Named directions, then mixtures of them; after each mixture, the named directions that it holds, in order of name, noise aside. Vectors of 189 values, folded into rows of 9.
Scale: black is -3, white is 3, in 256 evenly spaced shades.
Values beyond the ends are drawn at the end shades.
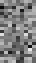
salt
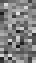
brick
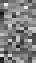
brick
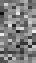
brick, salt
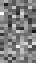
brick, salt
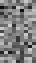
salt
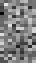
brick, salt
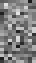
brick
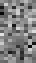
brick, salt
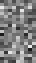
salt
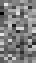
brick, salt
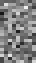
brick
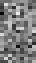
brick, salt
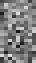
brick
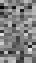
salt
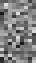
brick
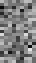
salt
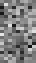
brick, salt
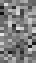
brick, salt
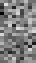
brick, salt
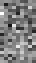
brick, salt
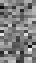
salt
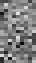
brick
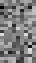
salt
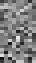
brick, salt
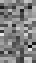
salt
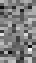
salt
